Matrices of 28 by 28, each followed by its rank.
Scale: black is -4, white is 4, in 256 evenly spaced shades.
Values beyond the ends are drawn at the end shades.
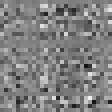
five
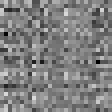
five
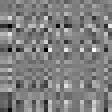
two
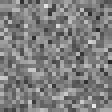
full rank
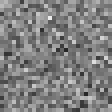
full rank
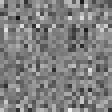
five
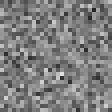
full rank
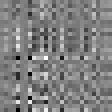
two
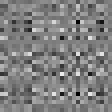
two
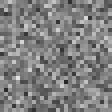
full rank
